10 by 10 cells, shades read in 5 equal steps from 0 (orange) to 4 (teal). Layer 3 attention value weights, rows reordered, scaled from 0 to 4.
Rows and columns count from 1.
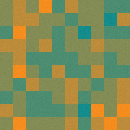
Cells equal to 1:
21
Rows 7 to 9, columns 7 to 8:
2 3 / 3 2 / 4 0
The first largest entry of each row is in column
5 9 7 5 3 4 2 1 7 7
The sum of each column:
20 11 21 21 24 19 27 16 24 17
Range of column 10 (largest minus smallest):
3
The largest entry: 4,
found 3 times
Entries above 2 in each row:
3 2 5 1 5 5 2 4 4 1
